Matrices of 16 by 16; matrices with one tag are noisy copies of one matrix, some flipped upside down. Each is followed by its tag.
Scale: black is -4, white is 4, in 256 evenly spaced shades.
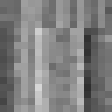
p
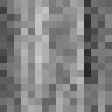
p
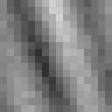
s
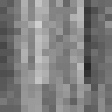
p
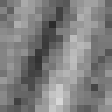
s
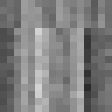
p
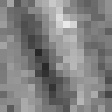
s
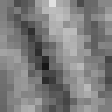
s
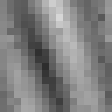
s
